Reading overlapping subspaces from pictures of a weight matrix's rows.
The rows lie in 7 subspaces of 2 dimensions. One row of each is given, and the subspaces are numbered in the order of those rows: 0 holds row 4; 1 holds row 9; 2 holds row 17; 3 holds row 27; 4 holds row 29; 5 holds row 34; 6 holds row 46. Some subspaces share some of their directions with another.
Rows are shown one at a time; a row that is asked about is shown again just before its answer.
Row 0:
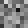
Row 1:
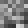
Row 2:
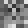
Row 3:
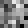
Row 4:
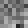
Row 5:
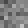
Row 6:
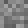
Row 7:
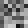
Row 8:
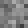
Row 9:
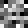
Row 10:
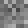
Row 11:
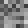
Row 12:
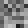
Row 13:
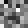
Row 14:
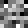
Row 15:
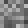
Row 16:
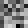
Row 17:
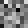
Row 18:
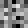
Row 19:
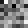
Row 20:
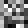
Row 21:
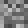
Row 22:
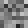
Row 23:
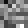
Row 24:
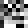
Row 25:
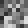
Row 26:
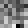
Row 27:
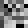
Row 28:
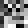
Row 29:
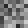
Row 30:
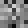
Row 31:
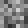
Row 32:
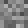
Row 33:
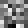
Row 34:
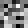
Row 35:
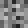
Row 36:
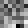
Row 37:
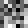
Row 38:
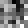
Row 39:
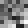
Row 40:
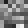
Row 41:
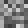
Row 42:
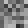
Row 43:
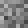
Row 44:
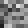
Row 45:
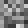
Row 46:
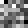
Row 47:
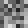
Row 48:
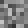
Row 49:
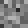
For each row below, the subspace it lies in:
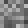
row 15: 6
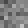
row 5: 4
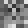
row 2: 5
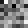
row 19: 6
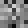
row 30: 5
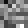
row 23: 4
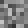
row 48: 6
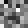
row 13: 2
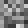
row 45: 0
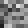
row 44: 0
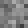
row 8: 3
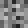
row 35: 5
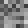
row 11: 6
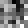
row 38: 3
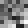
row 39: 2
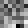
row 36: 0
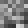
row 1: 2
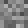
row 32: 1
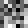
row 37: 3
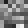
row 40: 4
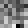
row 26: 0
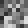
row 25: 1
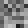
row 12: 0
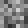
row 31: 3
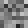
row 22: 1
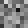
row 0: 2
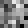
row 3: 3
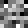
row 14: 1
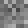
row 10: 5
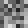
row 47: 3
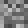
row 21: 0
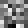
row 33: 6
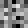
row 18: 5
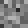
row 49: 2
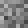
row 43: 4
